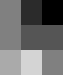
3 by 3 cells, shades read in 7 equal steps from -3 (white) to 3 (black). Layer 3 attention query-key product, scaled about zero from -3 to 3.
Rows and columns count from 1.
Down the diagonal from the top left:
0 1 0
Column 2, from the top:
2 1 -2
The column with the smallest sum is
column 1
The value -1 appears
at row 3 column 1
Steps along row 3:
down up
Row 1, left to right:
0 2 3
